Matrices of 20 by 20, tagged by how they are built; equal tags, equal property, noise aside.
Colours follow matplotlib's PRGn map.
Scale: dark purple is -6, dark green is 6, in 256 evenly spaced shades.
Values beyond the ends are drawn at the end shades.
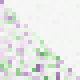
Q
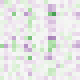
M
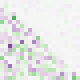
Q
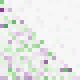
Q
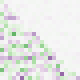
Q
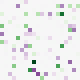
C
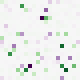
C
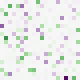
C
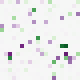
C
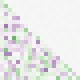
Q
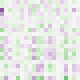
M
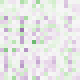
M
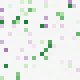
C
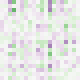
M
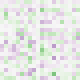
M
